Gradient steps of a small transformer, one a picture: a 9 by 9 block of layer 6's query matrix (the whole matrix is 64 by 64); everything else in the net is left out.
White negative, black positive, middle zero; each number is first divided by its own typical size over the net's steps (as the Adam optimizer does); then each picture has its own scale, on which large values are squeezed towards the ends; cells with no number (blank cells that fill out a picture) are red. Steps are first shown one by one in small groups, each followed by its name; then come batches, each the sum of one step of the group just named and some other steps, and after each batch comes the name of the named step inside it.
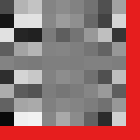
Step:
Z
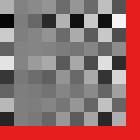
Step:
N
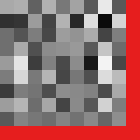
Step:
N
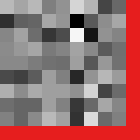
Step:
N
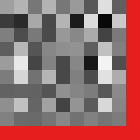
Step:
N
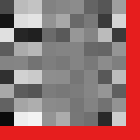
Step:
Z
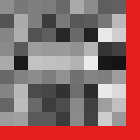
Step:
N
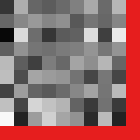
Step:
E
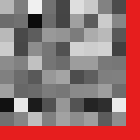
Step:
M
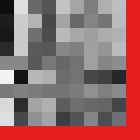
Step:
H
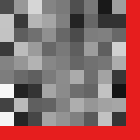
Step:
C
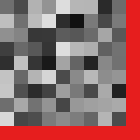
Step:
C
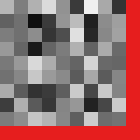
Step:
M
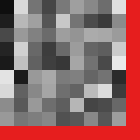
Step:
H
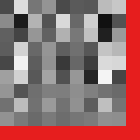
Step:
C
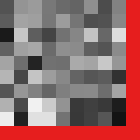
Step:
E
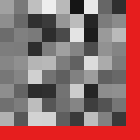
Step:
C
